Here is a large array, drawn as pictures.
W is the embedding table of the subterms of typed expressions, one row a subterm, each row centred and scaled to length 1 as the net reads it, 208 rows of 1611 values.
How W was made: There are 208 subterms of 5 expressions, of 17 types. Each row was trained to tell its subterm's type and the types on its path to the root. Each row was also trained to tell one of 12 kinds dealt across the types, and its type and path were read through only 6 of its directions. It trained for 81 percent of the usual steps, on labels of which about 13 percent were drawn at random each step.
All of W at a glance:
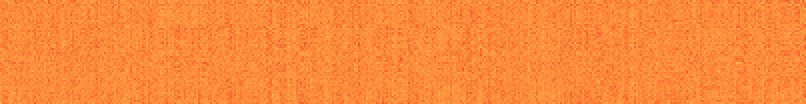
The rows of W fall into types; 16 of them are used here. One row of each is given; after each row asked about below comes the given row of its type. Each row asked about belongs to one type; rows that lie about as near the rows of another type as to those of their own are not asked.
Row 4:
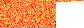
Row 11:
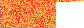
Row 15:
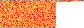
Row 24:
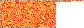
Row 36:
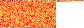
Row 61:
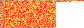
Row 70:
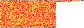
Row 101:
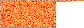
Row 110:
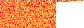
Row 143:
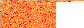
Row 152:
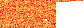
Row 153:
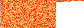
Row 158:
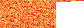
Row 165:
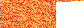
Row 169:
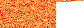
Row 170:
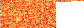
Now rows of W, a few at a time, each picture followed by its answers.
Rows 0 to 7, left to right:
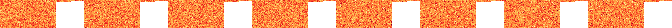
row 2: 24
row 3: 153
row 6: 158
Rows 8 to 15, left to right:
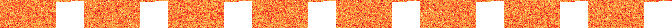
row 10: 165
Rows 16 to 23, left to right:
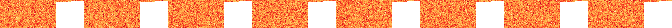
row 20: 15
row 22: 110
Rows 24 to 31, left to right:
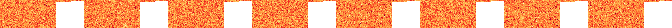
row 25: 158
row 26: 110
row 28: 110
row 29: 15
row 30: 158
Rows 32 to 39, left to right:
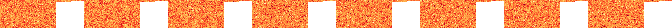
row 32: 101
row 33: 24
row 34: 24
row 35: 110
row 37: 152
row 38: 143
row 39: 158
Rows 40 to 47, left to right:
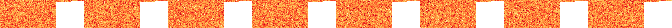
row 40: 170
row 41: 153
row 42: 152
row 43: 15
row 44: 36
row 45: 153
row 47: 110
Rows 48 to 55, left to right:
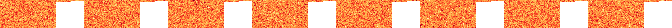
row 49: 15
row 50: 169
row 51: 4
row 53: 110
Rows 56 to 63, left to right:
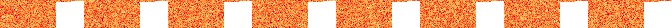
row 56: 11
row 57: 152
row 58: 169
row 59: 11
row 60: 70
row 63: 152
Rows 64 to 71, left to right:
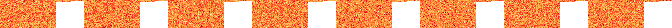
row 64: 165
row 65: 169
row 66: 110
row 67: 169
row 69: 158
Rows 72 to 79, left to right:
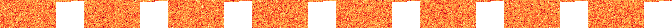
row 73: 169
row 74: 158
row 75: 11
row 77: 152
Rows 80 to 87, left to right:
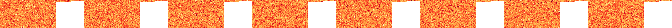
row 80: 15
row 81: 152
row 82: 36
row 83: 101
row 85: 169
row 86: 165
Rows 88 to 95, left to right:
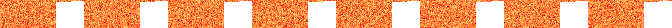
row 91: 153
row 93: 143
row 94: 158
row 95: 70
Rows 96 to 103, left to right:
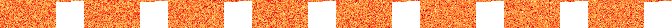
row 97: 165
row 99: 152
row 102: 158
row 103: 152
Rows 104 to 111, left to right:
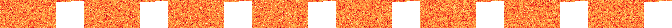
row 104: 153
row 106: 152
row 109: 165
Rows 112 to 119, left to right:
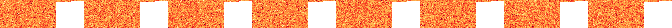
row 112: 11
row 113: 169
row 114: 70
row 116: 169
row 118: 15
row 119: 143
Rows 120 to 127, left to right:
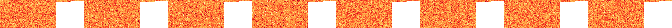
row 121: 11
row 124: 152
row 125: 153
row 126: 153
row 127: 110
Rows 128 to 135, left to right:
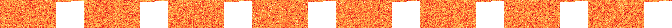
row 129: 169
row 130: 4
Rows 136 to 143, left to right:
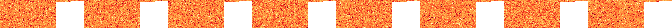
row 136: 165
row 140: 110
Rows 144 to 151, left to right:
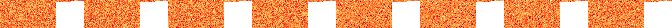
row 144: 15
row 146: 165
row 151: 70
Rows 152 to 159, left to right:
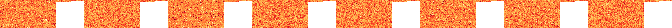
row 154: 165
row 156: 24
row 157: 15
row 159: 110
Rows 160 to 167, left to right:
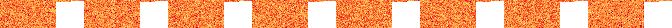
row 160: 70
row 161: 24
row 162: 158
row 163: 153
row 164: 15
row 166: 153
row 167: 101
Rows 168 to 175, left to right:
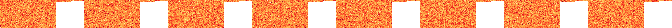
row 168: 153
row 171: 70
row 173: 4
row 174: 110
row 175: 4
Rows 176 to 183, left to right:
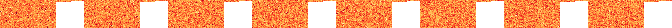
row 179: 11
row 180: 143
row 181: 158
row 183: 15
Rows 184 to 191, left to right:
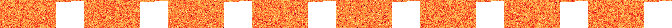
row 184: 24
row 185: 169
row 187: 70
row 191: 143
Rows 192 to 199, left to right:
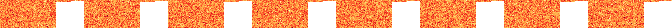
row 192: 165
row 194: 165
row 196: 15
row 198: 153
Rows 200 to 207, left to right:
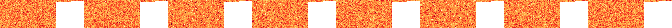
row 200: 152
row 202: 170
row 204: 169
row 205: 143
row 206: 170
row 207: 165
